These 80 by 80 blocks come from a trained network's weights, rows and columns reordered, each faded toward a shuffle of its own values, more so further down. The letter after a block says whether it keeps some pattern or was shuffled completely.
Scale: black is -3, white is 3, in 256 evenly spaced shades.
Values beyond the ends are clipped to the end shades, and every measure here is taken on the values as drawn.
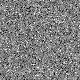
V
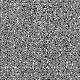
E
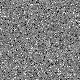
V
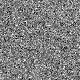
E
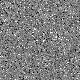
V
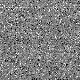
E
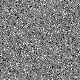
V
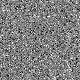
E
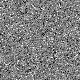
V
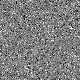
V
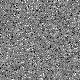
V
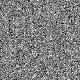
E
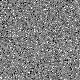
V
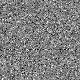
E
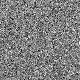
V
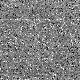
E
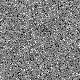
V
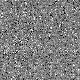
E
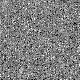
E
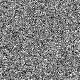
E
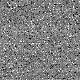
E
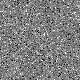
V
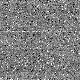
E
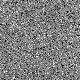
V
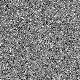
V
